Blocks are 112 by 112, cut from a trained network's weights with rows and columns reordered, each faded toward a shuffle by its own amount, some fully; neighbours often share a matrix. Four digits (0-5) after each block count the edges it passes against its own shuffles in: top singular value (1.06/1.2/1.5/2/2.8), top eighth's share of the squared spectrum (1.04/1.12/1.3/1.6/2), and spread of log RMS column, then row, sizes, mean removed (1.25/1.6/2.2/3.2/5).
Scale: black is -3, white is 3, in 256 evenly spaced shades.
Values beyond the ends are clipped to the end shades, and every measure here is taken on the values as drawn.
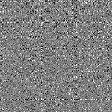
4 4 2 3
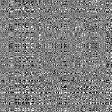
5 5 3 4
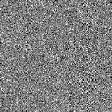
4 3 2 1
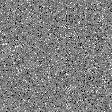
2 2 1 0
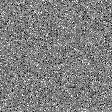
0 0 0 0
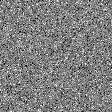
0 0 0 0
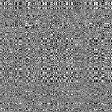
5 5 3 4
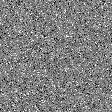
0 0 0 0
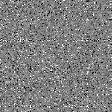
3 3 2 2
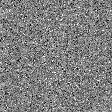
1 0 0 0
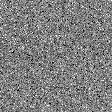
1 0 0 0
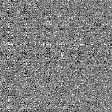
3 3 2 1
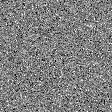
0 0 0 0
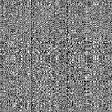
4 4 2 3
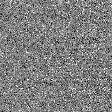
2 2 1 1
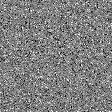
2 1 0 0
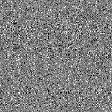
4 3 2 2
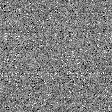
2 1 1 0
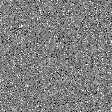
2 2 1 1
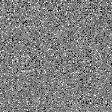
3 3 2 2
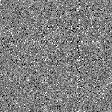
3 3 2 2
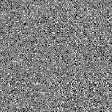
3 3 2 2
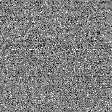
2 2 1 1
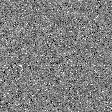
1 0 0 0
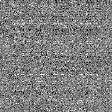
4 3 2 2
